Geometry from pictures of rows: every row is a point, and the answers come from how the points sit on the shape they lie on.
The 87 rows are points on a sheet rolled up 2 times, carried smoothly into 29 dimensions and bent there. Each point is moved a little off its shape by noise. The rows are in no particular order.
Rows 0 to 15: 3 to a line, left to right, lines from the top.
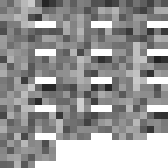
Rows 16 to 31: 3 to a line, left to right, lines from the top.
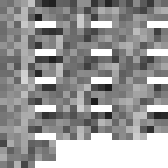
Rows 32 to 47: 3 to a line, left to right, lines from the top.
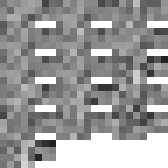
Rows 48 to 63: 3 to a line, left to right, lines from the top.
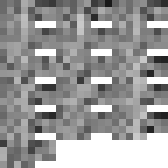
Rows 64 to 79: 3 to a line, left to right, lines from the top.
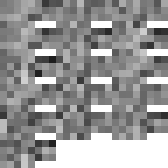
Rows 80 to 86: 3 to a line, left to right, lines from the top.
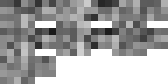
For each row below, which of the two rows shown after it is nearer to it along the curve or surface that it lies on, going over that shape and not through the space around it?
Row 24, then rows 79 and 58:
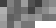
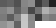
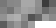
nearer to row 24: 79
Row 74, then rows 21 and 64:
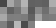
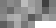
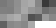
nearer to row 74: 21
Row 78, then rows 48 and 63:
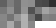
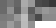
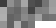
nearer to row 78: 48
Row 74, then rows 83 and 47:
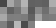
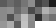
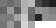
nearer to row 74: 83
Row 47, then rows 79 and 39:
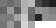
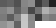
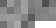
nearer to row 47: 79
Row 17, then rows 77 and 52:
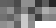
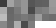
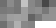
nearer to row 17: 77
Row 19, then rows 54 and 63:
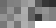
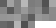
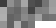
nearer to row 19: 54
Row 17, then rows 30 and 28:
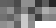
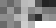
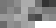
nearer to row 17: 30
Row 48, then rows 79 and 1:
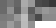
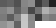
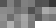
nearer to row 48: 1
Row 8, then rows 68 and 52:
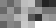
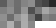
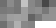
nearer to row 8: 68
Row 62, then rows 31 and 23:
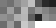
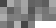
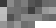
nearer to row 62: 23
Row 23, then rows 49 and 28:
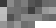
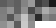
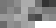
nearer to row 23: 49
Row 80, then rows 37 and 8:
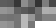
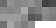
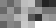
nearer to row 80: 8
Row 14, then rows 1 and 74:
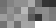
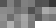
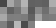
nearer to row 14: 1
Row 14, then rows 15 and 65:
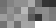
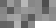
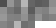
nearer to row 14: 15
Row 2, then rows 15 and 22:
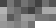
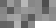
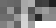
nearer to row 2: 22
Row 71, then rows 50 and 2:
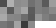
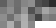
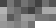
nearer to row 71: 2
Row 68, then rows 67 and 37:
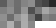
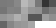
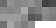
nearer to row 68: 67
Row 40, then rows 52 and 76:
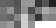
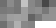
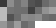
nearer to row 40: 76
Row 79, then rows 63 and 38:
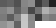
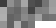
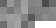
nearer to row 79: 63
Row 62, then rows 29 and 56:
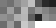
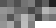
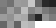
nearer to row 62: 56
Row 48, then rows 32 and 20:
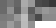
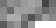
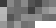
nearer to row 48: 32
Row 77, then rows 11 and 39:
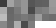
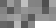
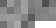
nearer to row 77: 11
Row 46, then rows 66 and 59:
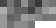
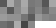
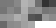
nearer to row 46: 66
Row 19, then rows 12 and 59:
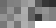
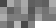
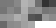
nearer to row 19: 59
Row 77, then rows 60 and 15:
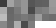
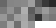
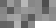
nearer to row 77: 15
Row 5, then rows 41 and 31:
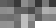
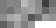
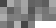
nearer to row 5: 31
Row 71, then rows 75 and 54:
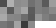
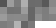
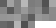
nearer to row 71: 54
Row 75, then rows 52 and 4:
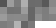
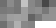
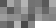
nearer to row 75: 52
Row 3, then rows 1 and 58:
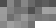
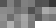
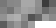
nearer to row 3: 1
